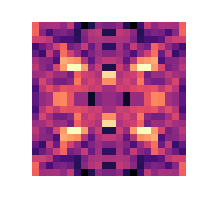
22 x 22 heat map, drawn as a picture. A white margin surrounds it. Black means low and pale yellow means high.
Slope: none. Odd rows or columns: none. Mirror symmetry: left to right and top to bottom.
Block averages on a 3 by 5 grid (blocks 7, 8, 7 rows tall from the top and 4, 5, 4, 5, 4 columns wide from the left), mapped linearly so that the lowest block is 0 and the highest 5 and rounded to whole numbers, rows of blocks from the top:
1 2 0 2 1 | 2 4 5 4 2 | 1 2 0 2 1
